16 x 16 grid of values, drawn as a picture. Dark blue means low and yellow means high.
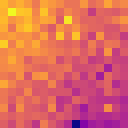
Slope: up to the top left. Stripes: none. Ninth with the highest average: top left. Grain: fine.
